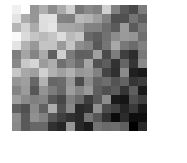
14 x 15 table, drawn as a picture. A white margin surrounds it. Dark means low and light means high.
The histogram is bell-shaped. The ninth with the lowest average is the bottom right. Neither half mirrors the other. Values rise toward the top left. The top left is the ninth with the highest average. No regular stripes run through it.
